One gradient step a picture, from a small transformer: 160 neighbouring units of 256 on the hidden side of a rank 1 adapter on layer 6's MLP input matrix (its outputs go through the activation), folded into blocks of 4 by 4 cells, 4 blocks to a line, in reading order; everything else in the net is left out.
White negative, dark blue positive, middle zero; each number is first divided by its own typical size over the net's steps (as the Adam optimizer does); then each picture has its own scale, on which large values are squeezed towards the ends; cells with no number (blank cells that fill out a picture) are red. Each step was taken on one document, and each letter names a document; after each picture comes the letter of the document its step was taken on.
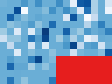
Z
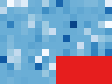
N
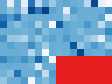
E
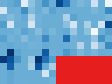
N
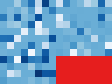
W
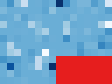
N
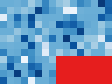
E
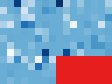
N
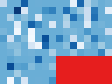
Z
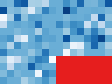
E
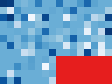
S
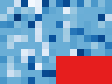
W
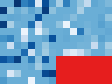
W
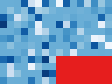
W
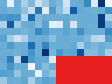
E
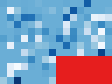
S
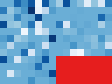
W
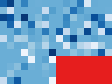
S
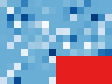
S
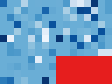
Z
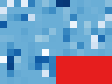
N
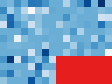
E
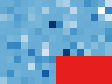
E
